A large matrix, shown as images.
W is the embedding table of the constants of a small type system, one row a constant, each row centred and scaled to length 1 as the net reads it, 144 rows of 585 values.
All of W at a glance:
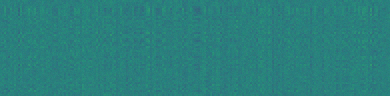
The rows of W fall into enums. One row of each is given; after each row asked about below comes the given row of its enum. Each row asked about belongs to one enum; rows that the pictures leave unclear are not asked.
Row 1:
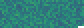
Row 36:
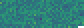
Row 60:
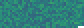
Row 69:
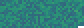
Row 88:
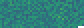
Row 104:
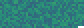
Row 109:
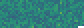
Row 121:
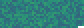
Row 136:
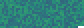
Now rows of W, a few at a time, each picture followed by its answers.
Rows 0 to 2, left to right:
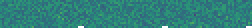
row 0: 88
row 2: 109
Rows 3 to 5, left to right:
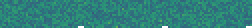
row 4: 109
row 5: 121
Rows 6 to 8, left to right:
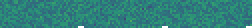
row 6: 104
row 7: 36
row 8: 121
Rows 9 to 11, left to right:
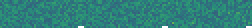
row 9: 104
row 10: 104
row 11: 109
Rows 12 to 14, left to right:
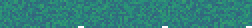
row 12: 60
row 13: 69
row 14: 60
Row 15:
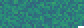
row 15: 104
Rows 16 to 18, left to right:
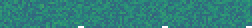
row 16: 60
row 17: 69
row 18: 69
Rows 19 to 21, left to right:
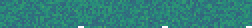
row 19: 69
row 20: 136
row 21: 60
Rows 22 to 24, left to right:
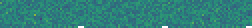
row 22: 36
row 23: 104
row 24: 36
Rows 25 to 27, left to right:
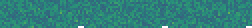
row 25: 109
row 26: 1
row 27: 109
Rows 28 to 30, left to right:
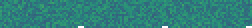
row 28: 60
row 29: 69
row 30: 1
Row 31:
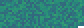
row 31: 69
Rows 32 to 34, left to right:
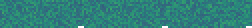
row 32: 1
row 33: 1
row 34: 60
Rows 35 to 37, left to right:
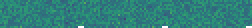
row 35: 136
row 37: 1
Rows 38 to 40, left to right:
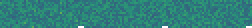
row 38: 109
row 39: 69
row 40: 1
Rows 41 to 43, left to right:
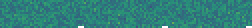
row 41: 121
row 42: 36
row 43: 109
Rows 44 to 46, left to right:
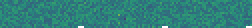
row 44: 104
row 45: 36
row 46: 121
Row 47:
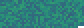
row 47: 69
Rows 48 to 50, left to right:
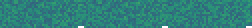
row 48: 104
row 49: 104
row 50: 69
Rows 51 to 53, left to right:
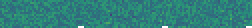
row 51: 121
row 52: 109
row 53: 136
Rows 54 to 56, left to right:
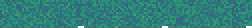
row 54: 1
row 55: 88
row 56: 136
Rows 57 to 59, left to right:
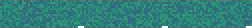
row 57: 60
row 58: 104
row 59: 121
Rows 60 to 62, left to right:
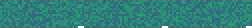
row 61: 69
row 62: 104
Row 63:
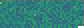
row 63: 36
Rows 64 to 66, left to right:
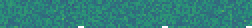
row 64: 136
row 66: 136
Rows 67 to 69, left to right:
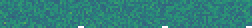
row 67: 109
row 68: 1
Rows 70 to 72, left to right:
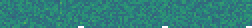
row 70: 109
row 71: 69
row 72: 104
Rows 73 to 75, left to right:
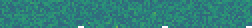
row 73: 121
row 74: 109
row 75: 69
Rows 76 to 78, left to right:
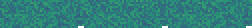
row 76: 121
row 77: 1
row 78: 121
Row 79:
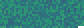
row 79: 136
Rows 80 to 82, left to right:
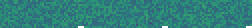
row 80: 104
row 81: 136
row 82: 121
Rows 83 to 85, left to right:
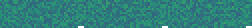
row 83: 104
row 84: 60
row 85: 60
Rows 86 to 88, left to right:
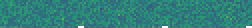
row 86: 136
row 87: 36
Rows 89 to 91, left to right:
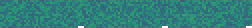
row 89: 69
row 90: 1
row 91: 121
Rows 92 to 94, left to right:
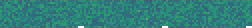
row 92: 60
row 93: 136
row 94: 69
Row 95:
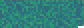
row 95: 1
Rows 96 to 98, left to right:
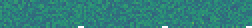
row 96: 60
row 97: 60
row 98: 36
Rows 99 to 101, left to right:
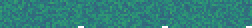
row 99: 60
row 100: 121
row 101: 1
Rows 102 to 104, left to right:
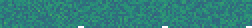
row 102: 88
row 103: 69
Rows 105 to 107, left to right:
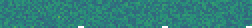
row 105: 88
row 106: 104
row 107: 121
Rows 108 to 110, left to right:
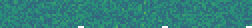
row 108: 104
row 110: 121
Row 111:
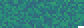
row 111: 104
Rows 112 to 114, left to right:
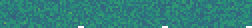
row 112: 109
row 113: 1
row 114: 60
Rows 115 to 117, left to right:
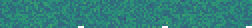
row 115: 121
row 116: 36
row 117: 121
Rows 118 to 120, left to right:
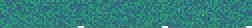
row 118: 1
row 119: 104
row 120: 36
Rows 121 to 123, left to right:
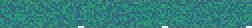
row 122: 60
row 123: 104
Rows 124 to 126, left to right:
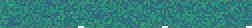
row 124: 136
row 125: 109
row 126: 121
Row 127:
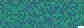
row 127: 104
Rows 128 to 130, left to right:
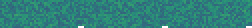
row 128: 121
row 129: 121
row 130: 69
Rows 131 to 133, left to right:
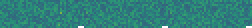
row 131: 109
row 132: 1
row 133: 1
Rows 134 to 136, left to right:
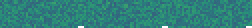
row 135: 60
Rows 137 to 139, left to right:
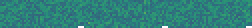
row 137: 69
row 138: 109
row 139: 69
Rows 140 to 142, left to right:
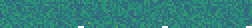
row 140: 1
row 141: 109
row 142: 1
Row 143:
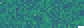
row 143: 36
